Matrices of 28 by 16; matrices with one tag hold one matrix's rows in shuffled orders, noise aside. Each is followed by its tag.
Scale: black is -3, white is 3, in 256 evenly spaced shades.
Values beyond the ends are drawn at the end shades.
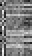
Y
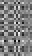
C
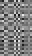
C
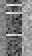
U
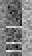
U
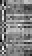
Y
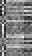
Y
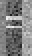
U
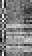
Y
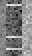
U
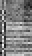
Y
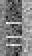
U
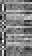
Y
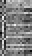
Y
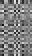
C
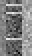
U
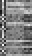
Y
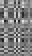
C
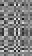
C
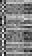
Y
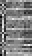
Y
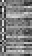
Y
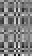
C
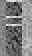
U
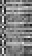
Y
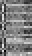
Y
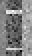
U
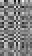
C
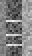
U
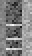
U
